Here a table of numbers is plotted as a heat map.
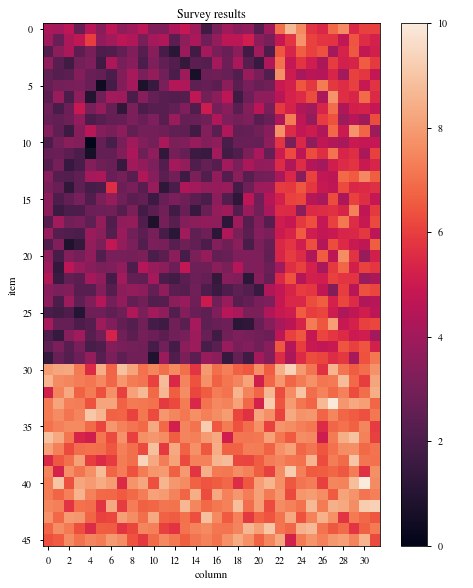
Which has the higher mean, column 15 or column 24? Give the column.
24
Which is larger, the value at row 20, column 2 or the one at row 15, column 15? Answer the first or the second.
the first
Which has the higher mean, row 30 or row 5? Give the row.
30
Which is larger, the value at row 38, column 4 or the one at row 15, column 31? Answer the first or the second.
the first
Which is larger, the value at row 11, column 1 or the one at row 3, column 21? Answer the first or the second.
the second
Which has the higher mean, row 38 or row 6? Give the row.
38
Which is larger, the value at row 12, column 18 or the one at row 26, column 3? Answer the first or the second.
the first
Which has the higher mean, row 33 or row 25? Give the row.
33
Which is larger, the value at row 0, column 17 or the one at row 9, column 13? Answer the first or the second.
the first
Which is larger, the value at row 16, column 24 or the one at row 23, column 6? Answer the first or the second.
the first
